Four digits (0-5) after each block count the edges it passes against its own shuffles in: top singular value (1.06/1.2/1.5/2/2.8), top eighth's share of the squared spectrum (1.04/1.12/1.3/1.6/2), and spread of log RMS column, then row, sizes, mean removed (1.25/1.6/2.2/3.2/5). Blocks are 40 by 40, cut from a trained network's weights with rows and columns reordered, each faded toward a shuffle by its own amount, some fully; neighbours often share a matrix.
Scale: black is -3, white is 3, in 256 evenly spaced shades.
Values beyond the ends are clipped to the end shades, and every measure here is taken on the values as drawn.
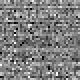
3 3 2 0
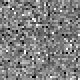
0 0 0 0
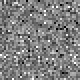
0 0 0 0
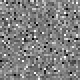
0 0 0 0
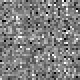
1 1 1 0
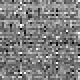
3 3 2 1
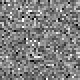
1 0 0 0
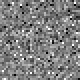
0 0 0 0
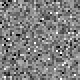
0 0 0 0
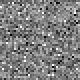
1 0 0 0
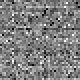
2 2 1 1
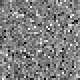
0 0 0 0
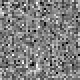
2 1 0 0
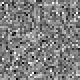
0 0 0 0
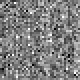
2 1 0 1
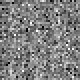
1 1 0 0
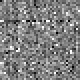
2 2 0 2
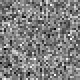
1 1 0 0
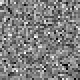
0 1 0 0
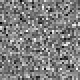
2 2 0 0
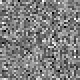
3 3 1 0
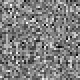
2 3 1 1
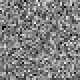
1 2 1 0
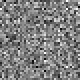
3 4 2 1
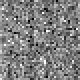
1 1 0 0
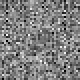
3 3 1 0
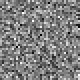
2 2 0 0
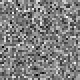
1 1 0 0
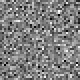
3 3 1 1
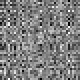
4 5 3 2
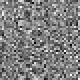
3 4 2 0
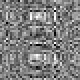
4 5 3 2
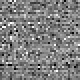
3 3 1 1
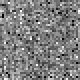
1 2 0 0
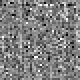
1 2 0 2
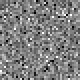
0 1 0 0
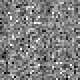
1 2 0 1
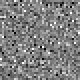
0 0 0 0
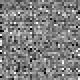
2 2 2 0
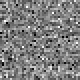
1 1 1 0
